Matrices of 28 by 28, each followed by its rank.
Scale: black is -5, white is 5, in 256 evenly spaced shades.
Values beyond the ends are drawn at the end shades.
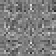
five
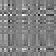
two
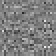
five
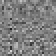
five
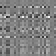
two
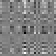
two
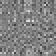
five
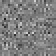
five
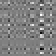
two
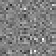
five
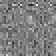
five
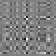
two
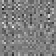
five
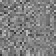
five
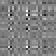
two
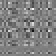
two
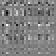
two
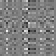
two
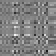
two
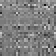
five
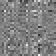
five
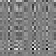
two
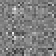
five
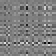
two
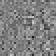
five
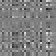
two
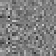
five
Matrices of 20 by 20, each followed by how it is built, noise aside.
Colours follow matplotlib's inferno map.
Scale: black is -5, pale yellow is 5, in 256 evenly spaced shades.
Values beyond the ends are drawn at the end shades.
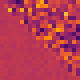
upper triangular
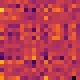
low rank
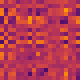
low rank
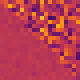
upper triangular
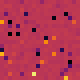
sparse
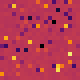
sparse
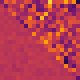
upper triangular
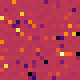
sparse
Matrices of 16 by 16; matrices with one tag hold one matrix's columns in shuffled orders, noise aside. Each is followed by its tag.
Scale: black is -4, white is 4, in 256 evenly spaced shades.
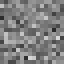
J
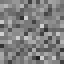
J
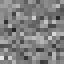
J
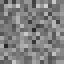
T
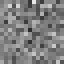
T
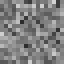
T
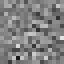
J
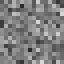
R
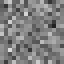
R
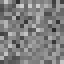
T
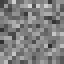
T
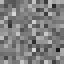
R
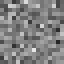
T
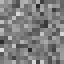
R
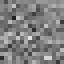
J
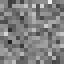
T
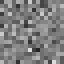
R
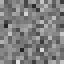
R
